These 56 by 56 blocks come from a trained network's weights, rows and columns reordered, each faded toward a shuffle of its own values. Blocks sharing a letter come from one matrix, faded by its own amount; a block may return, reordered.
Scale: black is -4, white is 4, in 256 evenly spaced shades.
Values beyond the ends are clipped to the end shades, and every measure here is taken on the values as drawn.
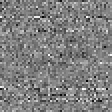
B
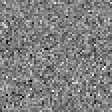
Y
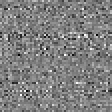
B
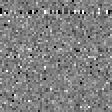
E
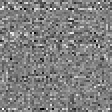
B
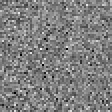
Y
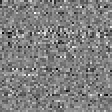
B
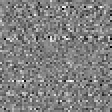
B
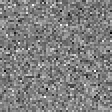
Y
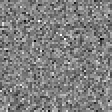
Y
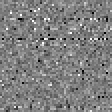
E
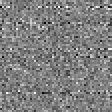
B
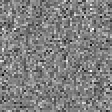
Y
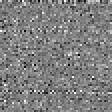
E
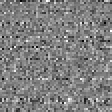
B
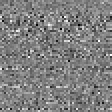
B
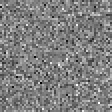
Y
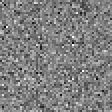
Y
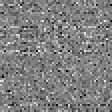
E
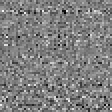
B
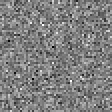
Y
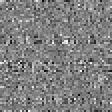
B
